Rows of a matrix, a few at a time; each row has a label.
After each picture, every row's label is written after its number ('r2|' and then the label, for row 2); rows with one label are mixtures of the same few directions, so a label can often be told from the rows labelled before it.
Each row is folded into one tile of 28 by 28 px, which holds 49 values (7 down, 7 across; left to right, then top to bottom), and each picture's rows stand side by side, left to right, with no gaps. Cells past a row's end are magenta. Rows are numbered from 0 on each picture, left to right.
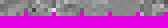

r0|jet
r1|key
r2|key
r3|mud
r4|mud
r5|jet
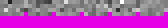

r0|key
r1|mud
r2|key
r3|jet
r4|key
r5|jet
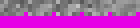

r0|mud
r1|jet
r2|jet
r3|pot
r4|jet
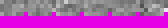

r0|jet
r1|jet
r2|key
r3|key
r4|mud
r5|key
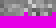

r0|key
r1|pot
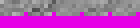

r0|pot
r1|mud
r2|mud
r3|mud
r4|mud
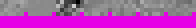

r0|mud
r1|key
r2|mud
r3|jet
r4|jet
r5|pot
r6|mud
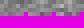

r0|mud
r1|pot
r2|pot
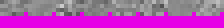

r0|pot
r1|jet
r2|pot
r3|mud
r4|pot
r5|jet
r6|jet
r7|mud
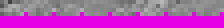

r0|key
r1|jet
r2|key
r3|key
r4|mud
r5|mud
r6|key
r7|jet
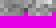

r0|key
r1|mud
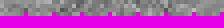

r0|key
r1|mud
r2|mud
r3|mud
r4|jet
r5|jet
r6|key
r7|jet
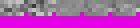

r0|mud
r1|pot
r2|mud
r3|key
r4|key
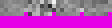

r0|key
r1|jet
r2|key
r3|mud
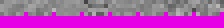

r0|jet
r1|jet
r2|mud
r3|pot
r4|pot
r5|jet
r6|jet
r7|jet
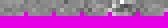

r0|mud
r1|key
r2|key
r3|key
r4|key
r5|key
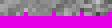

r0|jet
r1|key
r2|jet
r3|pot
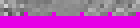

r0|pot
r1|mud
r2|mud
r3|mud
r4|mud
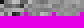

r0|pot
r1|pot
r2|mud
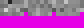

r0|key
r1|jet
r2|key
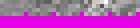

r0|pot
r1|mud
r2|jet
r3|mud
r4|jet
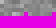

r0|pot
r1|jet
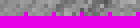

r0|mud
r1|mud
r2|jet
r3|mud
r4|mud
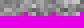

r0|mud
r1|pot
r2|mud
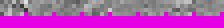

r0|jet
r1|jet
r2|mud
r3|jet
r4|key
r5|pot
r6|mud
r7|pot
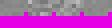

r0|pot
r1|pot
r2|mud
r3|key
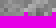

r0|key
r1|jet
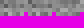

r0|pot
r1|pot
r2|mud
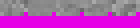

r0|jet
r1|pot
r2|key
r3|key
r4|jet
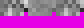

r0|jet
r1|key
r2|jet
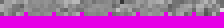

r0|jet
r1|mud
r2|mud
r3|key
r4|key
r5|mud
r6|jet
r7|jet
